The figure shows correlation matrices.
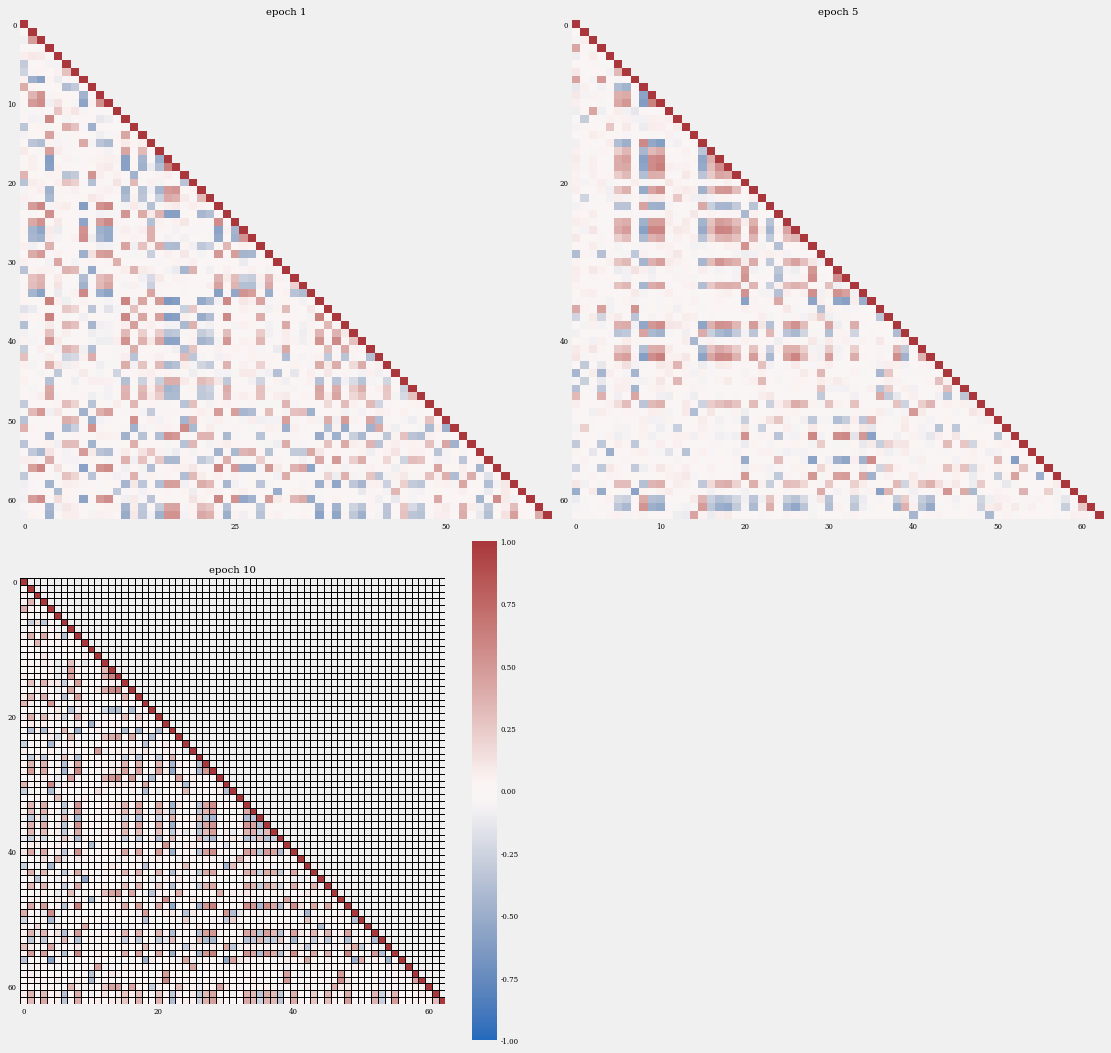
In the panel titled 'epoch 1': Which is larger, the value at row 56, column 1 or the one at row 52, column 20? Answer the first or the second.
the first
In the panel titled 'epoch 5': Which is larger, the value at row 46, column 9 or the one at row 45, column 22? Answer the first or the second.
the second
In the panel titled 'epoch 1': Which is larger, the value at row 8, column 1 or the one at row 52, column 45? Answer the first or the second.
the second
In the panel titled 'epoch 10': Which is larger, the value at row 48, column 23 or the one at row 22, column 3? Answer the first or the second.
the first
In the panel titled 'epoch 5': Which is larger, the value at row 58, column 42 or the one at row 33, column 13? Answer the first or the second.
the first
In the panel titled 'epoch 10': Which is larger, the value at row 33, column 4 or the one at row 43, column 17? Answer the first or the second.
the second
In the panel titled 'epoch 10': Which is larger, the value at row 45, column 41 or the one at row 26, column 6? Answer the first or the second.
the second
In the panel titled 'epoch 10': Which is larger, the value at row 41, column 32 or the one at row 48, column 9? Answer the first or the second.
the first
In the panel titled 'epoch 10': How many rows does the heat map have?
63
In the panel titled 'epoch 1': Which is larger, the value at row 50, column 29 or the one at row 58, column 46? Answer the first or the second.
the first
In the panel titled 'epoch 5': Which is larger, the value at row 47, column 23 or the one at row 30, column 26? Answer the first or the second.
the second
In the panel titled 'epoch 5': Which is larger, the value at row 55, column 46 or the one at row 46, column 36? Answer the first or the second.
the first
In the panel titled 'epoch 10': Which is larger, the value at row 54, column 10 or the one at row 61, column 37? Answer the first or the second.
the second
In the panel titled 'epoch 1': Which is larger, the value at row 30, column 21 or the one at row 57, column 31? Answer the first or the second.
the second
